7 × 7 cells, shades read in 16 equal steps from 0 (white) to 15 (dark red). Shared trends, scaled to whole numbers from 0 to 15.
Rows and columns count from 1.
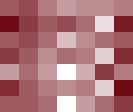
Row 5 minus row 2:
-9 -3 -4 -11 -4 10 -6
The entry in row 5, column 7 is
8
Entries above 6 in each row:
6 6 6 6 3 6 5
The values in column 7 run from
8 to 15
